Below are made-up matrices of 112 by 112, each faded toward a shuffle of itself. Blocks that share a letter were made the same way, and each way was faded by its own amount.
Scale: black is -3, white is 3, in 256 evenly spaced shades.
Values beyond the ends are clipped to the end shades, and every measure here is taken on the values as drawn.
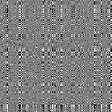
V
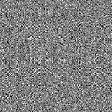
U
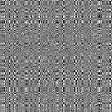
V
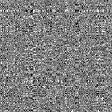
U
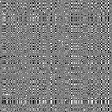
V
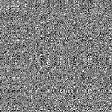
U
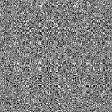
U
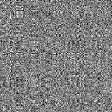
U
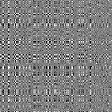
V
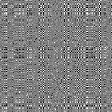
V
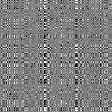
V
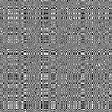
V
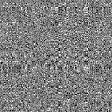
U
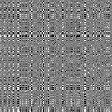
V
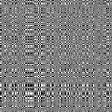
V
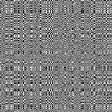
V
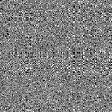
U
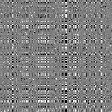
V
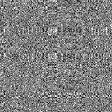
U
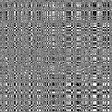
V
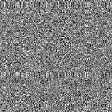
U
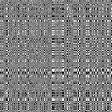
V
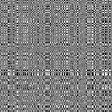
V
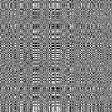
V
